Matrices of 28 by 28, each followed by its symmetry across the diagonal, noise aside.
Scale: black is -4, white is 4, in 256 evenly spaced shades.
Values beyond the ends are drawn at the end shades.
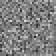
antisymmetric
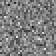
neither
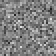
neither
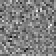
antisymmetric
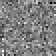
antisymmetric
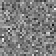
neither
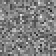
neither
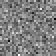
antisymmetric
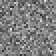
neither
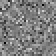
symmetric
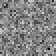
symmetric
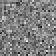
antisymmetric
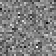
neither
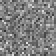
neither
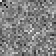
symmetric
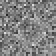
symmetric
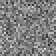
antisymmetric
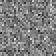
antisymmetric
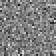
antisymmetric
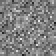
symmetric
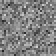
neither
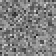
symmetric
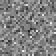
symmetric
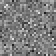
symmetric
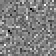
symmetric
